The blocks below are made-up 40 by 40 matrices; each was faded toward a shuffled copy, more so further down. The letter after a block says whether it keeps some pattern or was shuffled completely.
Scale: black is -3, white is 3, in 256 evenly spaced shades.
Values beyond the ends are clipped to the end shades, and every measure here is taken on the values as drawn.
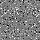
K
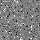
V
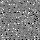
K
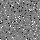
V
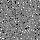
V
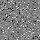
K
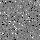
V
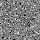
V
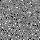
K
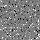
K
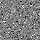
V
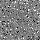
K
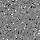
V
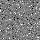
V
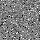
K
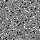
V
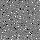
V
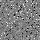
V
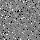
V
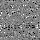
K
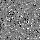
V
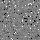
V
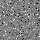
K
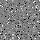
K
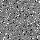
V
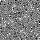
V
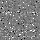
K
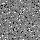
V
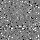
K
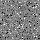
V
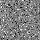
K
